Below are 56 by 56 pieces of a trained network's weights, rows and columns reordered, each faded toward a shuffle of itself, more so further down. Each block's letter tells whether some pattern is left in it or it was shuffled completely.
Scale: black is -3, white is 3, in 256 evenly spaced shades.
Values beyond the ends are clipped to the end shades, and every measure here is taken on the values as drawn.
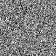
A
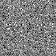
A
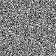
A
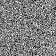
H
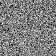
H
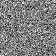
H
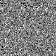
A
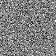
A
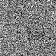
A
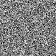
A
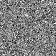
H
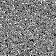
H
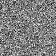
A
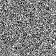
H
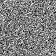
H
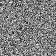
H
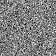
H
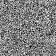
H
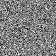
H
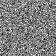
A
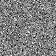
A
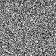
A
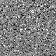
A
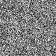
H
